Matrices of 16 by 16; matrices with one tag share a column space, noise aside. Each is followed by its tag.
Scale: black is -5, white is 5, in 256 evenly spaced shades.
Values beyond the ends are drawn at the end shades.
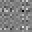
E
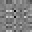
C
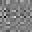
C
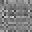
C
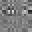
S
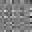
C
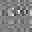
S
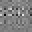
S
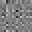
C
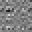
E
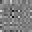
C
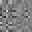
C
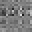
S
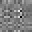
C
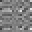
E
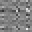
E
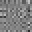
C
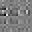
S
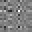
E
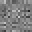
C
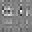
S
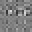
S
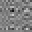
E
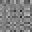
C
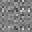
E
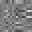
C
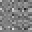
E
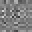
C
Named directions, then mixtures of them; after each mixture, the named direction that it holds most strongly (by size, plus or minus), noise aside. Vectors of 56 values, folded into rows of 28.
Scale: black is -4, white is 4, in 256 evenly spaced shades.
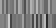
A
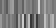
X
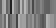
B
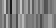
B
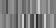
X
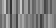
B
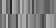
B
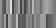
B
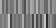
A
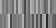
A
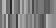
B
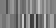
X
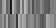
B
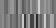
X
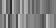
B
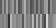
A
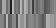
B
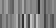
X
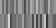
A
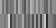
A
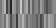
B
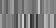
X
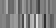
X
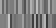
A
